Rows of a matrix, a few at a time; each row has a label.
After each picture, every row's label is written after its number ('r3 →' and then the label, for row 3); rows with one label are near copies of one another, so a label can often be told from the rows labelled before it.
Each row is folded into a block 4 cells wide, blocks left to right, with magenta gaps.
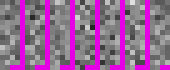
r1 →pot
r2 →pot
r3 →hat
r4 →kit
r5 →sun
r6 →hat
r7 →pot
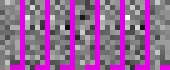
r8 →hat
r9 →kit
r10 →kit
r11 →pot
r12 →kit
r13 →kit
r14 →hat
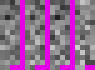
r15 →pot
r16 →pot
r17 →pot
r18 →hat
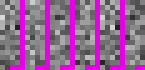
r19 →kit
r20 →hat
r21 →pot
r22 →sun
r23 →kit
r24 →pot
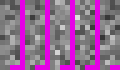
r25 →pot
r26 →pot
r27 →hat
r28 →kit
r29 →pot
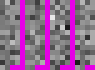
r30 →sun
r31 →pot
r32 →kit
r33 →sun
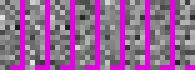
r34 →kit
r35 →hat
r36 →kit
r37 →pot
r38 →hat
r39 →sun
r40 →pot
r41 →sun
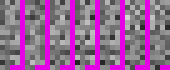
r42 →sun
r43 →pot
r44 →sun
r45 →sun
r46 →sun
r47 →kit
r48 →kit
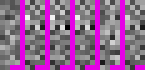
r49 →pot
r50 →kit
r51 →kit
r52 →kit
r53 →sun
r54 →kit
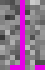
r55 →pot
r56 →hat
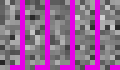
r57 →sun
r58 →pot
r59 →pot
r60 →kit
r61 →kit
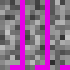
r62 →pot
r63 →pot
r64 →sun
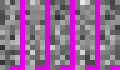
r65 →sun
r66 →hat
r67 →pot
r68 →hat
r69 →pot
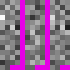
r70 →kit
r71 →pot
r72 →kit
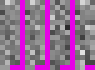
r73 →hat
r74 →hat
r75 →kit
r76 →hat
